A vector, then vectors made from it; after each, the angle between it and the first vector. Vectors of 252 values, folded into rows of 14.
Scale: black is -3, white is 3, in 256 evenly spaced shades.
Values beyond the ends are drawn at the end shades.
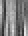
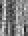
nearly opposite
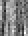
nearly parallel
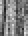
nearly parallel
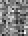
partly aligned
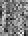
partly opposed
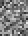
orthogonal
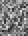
orthogonal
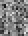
partly aligned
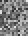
orthogonal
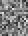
orthogonal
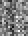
partly opposed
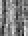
nearly parallel
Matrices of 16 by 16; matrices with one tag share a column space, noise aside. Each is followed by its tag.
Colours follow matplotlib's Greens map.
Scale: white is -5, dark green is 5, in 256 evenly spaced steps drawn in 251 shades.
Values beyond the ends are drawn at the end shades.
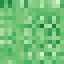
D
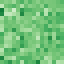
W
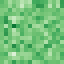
D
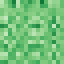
D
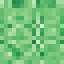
D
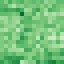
W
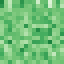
D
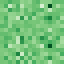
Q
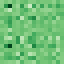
Q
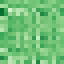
W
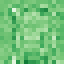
W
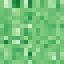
D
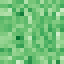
W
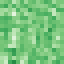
W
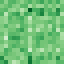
W
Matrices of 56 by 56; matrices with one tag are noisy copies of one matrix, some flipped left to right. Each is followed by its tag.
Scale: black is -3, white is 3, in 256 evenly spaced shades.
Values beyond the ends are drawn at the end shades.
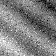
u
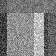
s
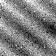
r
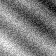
u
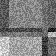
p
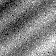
u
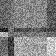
p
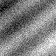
u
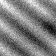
r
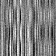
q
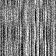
q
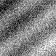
u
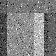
s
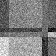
p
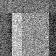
s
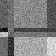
p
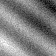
u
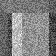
s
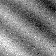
u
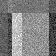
s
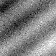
u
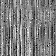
q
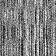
q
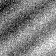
u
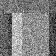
s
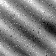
r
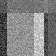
s
